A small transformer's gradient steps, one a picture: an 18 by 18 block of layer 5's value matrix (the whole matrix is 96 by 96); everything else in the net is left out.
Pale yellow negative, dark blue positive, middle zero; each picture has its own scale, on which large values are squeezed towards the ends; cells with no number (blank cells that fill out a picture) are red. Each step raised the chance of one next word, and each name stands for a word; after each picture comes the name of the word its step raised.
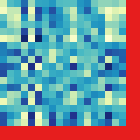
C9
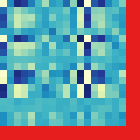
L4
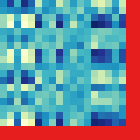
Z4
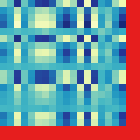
L4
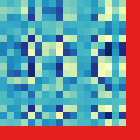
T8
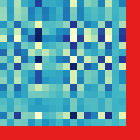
C9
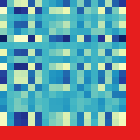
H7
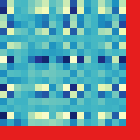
T8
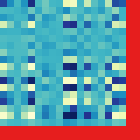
Z4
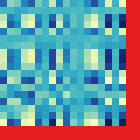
Z4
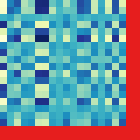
C9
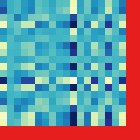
Z4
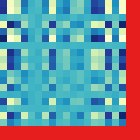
C9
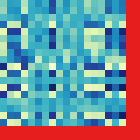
T8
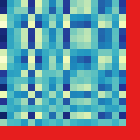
T8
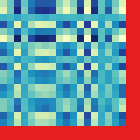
C9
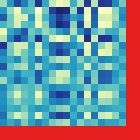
L4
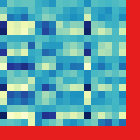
T8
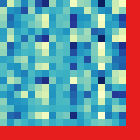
L4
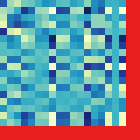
H7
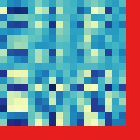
Z4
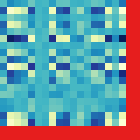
H7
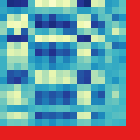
L4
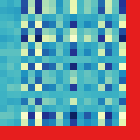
C9
